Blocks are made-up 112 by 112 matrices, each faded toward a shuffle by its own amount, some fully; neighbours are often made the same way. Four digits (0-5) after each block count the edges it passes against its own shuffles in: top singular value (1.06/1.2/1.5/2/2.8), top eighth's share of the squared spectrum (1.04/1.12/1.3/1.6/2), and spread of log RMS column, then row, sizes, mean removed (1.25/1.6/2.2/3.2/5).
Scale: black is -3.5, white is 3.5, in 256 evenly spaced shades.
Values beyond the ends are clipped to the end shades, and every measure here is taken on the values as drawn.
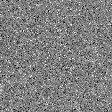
2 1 0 0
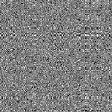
5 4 3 3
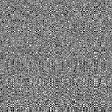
5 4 3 3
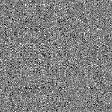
4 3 2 2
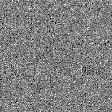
4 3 1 1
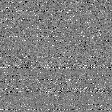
2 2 0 3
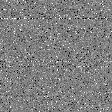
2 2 0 2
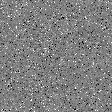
0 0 0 0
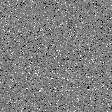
0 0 0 0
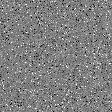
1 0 1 0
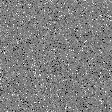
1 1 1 0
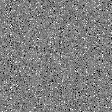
2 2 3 0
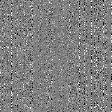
3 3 4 0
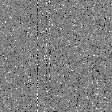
2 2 2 0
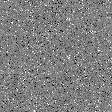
0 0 0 0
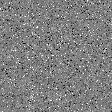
0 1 0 0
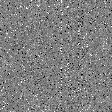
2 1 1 0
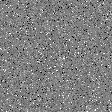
0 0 0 0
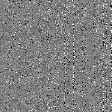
3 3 3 0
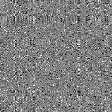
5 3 2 2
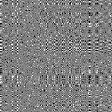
5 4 4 4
